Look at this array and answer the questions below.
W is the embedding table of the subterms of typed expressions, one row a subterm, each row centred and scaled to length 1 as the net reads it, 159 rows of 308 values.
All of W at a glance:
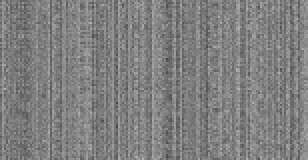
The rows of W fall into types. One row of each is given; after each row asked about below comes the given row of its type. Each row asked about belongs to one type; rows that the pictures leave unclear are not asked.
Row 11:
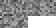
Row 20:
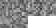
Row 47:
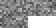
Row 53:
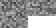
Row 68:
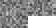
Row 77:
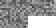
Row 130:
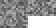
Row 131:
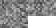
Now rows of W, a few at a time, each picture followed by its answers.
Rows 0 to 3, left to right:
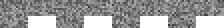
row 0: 11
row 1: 77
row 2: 68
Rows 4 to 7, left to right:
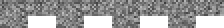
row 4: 131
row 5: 131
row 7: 20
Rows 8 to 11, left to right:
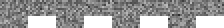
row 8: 20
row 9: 77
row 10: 77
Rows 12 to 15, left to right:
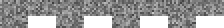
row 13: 130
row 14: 11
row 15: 11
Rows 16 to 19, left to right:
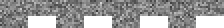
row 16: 47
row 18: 77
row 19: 53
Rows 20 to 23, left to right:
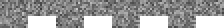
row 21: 47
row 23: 130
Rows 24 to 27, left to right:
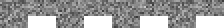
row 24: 77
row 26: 68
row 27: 77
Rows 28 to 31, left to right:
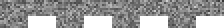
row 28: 131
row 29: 77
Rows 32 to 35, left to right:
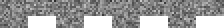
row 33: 20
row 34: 130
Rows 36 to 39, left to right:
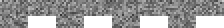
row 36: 130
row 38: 131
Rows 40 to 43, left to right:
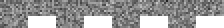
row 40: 11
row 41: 77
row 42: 47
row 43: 20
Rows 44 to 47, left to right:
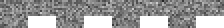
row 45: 77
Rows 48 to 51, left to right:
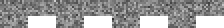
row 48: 11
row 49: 11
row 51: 131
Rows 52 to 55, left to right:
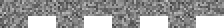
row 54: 130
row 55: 53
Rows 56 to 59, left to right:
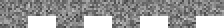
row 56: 20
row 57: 131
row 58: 11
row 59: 47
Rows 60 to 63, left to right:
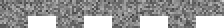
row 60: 131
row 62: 131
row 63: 130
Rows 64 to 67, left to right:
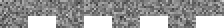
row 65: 130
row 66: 53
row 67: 130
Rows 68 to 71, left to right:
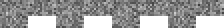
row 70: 131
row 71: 68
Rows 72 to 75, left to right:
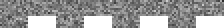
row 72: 47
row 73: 11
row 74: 130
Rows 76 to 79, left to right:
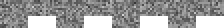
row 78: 130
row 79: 77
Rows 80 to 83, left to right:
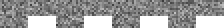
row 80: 130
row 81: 47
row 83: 77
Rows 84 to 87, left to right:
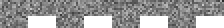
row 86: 77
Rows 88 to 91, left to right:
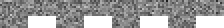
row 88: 68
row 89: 131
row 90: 11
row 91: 47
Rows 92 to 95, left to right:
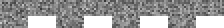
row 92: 53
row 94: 11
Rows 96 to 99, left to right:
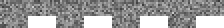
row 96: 11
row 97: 11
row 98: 77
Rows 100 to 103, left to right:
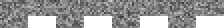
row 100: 77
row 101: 130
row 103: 53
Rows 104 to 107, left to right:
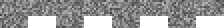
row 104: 68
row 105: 130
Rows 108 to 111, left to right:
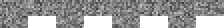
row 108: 68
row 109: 20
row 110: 20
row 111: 53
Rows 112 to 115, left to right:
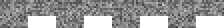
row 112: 131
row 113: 77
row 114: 77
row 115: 131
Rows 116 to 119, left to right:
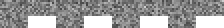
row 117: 131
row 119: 130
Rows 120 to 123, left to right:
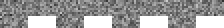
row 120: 11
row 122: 130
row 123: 20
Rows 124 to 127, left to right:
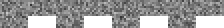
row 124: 68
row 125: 130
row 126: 53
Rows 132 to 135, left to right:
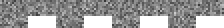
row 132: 11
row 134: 20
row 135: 68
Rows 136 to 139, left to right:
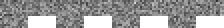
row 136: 11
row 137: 131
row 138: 11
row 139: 68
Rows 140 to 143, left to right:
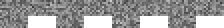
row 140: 77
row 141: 130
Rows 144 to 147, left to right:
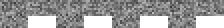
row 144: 53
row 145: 131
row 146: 77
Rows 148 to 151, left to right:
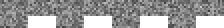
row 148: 130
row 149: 130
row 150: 77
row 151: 11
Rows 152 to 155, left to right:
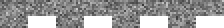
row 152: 131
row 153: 47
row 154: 131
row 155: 11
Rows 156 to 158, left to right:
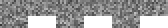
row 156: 47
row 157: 11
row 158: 20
